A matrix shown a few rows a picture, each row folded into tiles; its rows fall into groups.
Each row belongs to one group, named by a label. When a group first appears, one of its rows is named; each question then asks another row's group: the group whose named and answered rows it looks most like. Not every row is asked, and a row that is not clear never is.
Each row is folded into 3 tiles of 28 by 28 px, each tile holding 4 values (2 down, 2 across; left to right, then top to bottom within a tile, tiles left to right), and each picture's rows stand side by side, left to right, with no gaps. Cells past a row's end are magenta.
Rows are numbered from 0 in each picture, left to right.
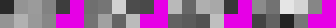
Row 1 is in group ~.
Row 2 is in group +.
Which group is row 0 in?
~
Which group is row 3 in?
+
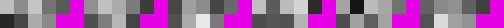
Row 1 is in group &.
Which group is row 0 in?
&
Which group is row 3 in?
+
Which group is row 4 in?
+
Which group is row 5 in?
~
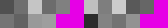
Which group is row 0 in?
~
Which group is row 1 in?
&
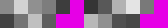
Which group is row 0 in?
&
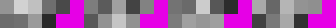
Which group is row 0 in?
&
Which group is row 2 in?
~
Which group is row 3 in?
&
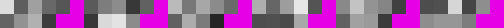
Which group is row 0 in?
&
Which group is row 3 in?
+
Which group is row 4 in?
&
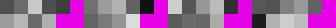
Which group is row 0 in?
~
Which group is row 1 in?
~
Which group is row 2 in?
+
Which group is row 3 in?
~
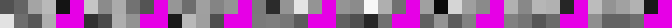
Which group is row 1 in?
&
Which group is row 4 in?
+
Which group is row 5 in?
+
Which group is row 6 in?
+
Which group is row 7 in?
+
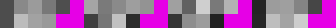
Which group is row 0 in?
~
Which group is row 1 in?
&
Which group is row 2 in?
&
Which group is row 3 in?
~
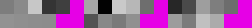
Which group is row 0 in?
~
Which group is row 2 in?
~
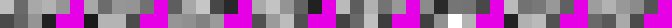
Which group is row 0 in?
&
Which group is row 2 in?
~
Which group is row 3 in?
&
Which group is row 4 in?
&
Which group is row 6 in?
&
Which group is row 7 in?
&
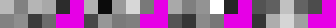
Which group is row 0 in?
+
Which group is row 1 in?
+
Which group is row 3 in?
~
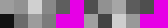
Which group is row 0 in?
&
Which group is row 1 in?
~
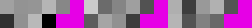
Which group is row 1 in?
&
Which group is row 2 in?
+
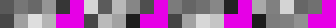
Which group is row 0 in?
~
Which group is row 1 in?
&
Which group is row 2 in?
~
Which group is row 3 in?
&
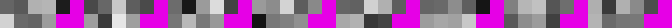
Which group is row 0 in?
+
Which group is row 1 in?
~
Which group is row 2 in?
+
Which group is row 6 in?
&
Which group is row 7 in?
+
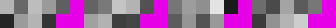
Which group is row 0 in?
&
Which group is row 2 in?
+
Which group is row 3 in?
~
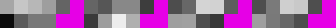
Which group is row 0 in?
&
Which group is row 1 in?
~
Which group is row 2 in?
+
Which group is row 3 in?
+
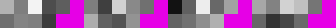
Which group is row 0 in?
&
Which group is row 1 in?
+
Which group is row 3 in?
+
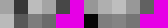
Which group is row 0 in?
+
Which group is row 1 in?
&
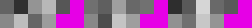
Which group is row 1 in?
~
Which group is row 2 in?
~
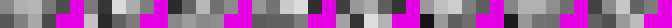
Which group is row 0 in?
&
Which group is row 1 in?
+
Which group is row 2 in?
~
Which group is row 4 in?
~
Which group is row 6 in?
&
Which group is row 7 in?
~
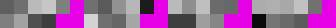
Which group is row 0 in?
+
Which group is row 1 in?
+
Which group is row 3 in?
&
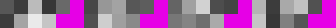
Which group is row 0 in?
~
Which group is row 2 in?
~
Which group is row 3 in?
+
